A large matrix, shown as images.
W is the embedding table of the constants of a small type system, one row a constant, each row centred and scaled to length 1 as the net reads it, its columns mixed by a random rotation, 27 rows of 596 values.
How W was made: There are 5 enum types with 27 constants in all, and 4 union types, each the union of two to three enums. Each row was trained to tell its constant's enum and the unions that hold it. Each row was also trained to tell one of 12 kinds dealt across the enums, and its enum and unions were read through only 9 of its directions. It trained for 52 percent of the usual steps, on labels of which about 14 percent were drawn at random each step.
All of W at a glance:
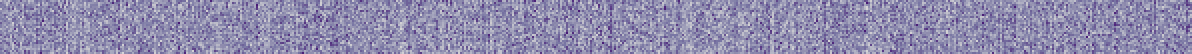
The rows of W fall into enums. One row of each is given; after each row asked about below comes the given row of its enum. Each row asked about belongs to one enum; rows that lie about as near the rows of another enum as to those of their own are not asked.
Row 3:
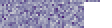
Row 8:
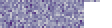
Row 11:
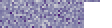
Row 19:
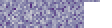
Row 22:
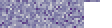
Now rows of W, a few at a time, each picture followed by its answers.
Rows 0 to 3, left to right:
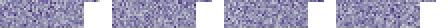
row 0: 8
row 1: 19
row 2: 19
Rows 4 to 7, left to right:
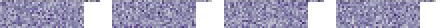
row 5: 8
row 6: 19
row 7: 3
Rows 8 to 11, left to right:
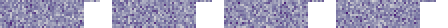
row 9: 3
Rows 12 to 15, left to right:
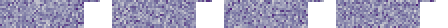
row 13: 19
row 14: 11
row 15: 8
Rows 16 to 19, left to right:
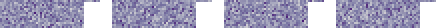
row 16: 8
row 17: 3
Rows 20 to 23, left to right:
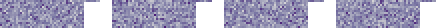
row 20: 3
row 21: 22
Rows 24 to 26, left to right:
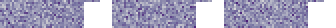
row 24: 19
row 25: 3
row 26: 22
